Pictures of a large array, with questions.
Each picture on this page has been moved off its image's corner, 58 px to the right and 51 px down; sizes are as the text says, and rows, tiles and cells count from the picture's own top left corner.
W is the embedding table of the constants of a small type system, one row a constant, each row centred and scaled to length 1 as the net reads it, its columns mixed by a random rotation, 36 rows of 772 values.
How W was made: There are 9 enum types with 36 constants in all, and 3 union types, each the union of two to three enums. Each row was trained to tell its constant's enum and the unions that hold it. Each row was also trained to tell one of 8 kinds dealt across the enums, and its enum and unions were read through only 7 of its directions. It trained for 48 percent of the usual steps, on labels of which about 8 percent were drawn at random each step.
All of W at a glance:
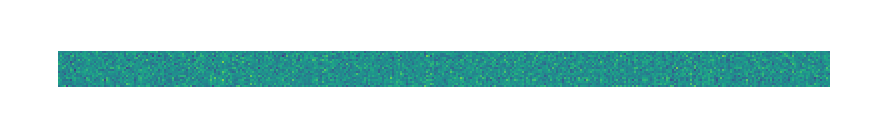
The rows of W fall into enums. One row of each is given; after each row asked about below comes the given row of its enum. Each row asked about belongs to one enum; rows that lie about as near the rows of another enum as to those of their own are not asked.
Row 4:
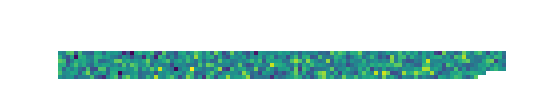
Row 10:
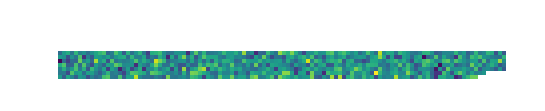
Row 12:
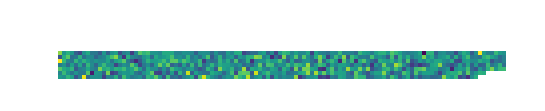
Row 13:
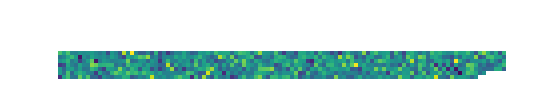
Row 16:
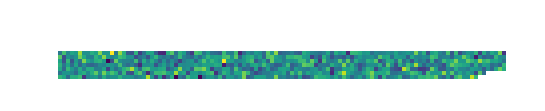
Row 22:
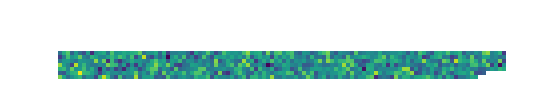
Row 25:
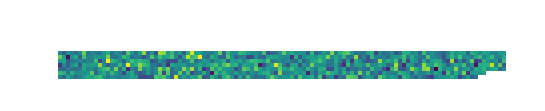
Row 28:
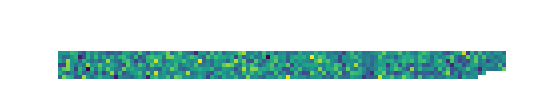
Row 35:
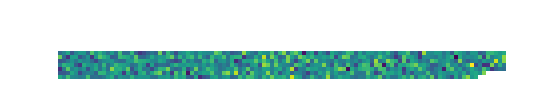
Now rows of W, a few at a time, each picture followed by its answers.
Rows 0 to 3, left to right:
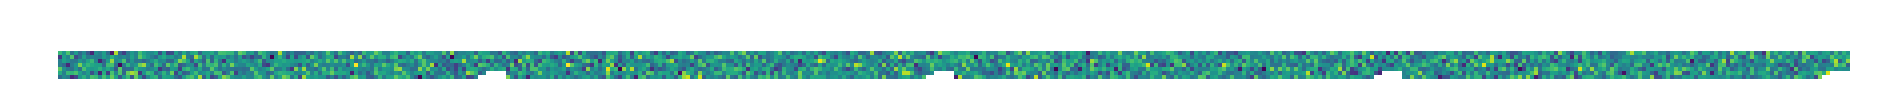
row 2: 13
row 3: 4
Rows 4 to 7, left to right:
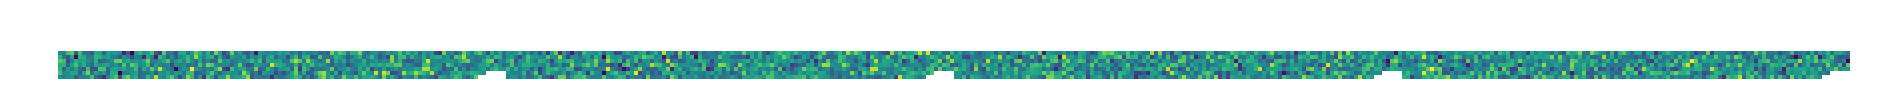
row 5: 4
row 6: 28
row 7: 22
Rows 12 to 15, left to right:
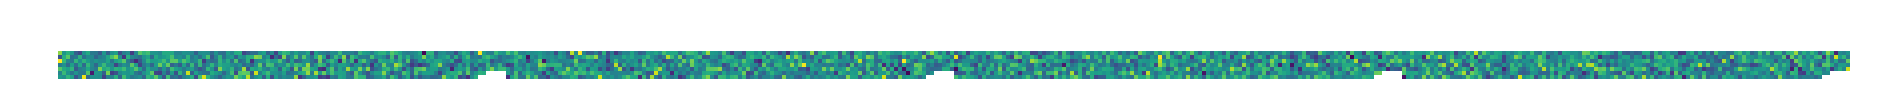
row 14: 35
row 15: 13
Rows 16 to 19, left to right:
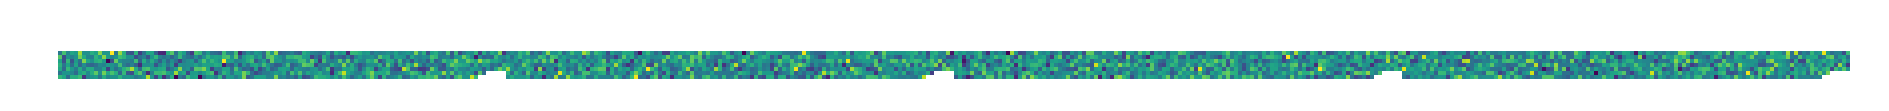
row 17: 22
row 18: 4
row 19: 12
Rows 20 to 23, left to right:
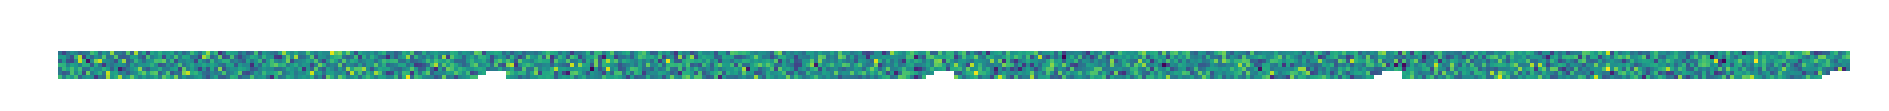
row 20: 10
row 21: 4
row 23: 28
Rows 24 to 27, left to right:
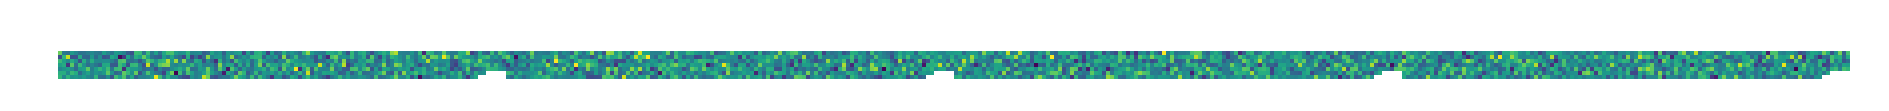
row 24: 12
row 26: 16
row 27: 12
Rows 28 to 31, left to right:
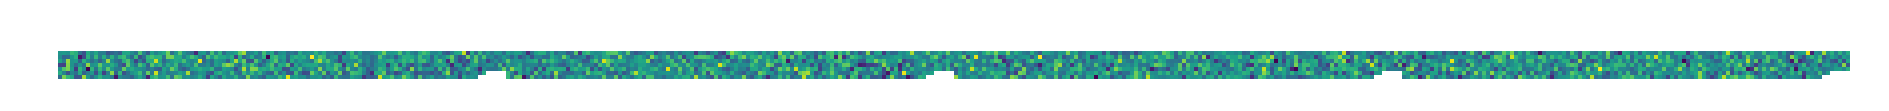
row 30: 16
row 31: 28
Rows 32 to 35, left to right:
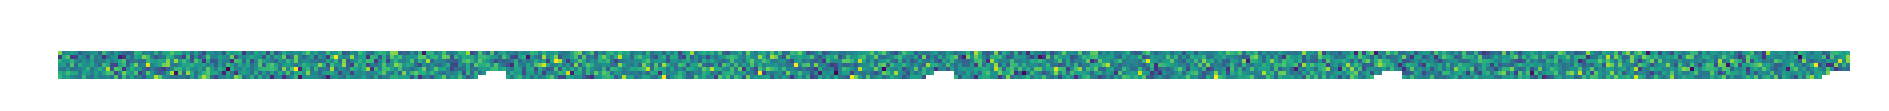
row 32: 12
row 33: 28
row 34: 25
